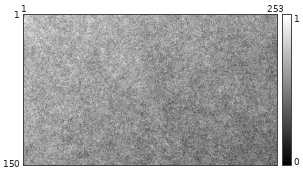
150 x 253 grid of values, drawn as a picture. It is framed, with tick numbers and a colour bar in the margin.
Mirror symmetry: none. Histogram: bell-shaped. Odd rows or columns: none. Slope: up to the top left. Ninth with the lowest average: bottom right. Ninth with the highest average: top left.
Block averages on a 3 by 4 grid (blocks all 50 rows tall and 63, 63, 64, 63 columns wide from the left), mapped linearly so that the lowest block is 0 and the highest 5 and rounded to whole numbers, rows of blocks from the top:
5 4 3 2 / 4 3 2 1 / 3 2 1 0
